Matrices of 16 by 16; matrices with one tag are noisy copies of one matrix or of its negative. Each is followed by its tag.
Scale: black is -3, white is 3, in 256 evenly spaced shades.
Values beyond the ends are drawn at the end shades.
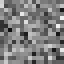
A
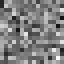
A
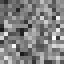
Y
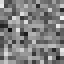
A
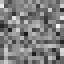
A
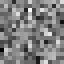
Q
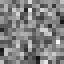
Q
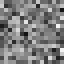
A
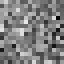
Y
